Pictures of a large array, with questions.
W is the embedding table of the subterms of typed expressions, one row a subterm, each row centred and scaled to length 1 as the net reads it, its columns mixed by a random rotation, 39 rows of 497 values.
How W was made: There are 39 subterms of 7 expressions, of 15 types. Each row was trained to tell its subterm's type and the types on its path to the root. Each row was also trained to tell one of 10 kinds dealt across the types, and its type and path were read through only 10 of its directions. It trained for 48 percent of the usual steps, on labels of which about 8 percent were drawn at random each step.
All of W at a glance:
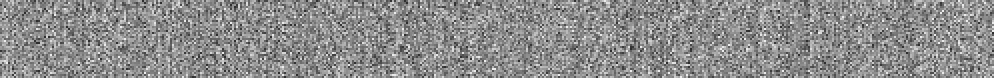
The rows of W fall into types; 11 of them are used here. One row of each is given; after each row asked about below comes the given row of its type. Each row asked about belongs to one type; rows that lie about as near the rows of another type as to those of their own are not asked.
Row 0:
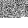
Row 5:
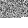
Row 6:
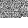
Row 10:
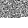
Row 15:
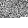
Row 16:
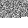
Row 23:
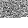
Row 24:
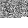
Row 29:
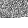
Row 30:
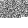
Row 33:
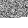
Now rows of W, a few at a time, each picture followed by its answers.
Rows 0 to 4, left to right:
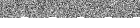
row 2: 16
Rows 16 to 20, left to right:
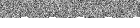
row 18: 33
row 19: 29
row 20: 30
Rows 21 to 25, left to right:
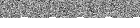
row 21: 10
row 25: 16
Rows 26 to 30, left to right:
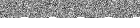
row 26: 33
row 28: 6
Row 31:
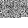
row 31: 0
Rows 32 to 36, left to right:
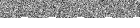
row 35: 29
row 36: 30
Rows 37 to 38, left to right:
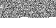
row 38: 30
